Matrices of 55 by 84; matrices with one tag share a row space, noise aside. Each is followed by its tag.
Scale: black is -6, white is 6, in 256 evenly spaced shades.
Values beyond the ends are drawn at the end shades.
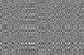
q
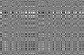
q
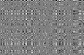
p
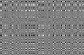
q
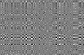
p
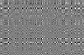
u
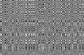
q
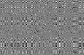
p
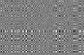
p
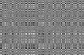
q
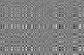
p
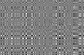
p
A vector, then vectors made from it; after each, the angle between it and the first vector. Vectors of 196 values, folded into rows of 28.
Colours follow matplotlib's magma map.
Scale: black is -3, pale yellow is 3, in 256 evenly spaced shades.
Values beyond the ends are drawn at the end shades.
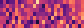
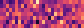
nearly parallel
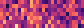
orthogonal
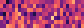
partly aligned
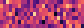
partly opposed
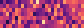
nearly parallel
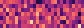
partly opposed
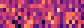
partly opposed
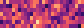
orthogonal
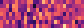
orthogonal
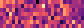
nearly opposite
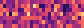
partly aligned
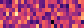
partly aligned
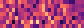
nearly opposite
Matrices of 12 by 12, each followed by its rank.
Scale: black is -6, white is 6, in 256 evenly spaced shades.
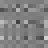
two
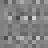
two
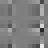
one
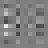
one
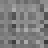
two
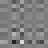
one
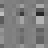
one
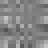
two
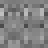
two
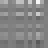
one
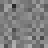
two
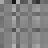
one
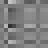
one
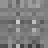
two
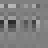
one
